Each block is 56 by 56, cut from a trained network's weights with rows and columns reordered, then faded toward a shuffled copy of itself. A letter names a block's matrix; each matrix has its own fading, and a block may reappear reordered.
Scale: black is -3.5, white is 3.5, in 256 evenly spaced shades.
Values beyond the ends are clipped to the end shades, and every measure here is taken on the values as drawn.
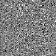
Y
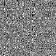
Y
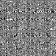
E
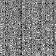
E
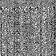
E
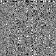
Y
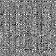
E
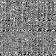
E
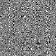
Y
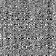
E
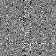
Y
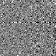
Y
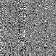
Y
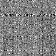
E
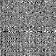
E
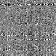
E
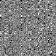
Y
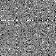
Y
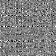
E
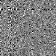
Y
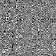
Y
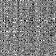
E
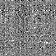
E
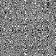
Y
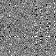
Y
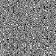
Y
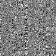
Y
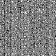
E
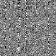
Y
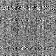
E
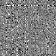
Y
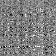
E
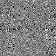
Y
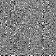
Y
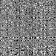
E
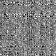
E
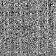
E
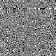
Y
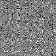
Y
